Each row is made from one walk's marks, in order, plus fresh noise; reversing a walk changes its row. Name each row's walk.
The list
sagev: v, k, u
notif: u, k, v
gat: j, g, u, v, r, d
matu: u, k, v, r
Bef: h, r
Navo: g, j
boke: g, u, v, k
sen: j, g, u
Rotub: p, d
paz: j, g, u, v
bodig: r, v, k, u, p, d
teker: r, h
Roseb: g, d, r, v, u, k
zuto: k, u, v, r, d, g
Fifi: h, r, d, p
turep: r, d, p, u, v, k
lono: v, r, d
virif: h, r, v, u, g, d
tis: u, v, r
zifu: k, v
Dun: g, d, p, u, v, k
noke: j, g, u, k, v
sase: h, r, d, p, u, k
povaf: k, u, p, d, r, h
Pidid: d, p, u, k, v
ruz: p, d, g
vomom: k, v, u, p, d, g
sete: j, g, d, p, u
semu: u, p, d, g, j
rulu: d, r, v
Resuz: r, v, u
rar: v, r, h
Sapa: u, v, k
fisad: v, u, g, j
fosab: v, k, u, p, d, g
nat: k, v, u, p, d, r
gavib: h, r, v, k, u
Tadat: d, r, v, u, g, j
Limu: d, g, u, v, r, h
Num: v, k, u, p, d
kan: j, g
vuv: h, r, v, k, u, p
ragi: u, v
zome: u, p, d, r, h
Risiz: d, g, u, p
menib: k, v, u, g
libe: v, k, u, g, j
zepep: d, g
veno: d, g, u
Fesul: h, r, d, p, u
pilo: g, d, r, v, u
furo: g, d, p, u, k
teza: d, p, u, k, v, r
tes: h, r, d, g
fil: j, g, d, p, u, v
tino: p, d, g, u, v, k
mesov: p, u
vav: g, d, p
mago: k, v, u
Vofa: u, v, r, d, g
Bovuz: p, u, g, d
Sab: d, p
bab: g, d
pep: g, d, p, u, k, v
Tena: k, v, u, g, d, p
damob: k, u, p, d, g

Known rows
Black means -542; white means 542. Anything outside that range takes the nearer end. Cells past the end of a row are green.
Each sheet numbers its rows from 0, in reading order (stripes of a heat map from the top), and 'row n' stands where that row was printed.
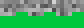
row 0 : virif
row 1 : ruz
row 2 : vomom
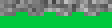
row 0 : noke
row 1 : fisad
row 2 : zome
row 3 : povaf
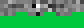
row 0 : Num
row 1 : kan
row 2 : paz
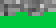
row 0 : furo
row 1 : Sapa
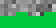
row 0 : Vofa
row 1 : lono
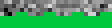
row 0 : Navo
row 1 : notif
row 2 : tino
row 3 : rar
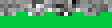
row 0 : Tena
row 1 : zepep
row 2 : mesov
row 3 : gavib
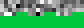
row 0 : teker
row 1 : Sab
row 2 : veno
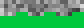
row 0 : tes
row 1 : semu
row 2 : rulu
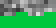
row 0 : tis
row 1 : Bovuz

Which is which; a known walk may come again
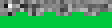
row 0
kan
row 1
boke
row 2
mago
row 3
sase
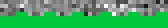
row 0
notif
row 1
damob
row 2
fosab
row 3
ragi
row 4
zepep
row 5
sen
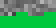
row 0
sagev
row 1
Pidid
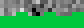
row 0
menib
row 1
Navo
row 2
noke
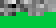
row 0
Rotub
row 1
Vofa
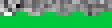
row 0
teker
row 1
Limu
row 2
zuto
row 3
furo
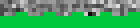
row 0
tis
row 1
bodig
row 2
turep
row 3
vav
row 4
zifu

